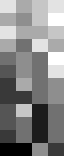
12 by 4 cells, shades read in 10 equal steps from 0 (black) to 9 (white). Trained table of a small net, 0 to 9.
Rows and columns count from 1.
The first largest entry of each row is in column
1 4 1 3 4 4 2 4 2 2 2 3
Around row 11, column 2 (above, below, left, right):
4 0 2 1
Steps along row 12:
same up down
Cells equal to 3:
3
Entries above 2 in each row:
4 4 4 4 4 4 3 2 3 3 2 1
